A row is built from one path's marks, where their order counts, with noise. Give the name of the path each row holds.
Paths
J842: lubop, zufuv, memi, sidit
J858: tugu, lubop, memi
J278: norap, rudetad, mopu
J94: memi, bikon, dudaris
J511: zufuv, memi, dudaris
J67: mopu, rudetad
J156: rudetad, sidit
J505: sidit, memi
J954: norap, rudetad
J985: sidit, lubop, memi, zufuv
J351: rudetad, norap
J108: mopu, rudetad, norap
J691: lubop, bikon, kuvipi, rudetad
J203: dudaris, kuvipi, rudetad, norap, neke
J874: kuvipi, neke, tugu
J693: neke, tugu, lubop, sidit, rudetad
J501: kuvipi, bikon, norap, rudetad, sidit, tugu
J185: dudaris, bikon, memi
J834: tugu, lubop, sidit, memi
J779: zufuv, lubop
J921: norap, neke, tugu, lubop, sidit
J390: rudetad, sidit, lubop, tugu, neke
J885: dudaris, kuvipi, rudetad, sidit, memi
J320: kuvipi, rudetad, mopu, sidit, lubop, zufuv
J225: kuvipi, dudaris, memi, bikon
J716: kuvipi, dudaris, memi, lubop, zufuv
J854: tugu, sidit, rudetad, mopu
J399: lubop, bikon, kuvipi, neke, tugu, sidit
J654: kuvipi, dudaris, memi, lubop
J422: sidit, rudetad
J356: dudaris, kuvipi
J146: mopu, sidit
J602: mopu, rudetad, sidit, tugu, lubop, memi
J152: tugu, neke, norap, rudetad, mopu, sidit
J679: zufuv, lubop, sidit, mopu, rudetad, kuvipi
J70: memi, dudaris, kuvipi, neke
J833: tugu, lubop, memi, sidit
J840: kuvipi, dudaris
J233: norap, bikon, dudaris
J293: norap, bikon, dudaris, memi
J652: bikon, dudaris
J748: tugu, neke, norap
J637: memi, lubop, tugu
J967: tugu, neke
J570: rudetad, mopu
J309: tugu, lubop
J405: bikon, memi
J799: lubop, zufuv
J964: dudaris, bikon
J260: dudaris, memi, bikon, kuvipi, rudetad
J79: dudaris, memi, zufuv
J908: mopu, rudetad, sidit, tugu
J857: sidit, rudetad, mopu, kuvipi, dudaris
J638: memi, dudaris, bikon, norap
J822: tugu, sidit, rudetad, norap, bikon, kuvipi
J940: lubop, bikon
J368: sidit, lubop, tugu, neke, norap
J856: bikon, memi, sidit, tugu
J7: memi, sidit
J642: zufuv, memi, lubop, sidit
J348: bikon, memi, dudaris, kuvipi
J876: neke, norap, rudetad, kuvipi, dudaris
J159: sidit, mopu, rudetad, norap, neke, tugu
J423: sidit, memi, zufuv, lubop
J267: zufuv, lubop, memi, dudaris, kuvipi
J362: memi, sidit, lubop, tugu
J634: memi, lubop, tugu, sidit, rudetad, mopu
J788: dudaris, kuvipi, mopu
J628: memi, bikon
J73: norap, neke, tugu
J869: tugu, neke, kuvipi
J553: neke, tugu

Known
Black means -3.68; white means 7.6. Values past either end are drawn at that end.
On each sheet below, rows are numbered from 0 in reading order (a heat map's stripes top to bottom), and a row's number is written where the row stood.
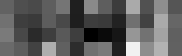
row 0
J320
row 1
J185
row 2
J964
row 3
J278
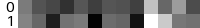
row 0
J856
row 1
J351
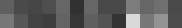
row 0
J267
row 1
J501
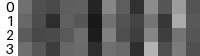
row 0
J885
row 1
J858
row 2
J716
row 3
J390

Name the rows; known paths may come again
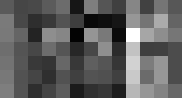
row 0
J716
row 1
J964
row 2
J954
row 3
J967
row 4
J501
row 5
J856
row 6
J638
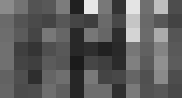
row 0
J156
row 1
J874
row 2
J634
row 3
J94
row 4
J293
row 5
J654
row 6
J70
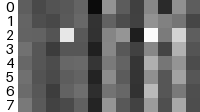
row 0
J985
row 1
J857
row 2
J570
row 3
J834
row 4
J679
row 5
J885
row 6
J390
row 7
J833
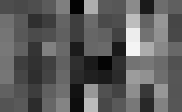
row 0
J799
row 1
J362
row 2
J908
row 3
J108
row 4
J652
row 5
J233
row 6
J423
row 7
J779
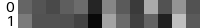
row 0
J320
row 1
J505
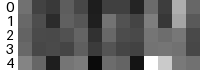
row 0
J185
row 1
J858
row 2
J267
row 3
J348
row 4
J351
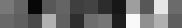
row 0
J940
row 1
J278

